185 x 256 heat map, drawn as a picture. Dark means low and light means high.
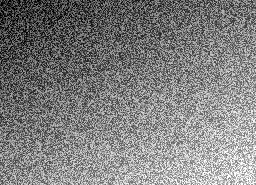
The top left is the ninth with the lowest average. The ninth with the highest average is the bottom right. Overall the values sit about 50% of the way up the scale. No row or column stands out. Values rise toward the bottom right. The texture is fine-grained noise.
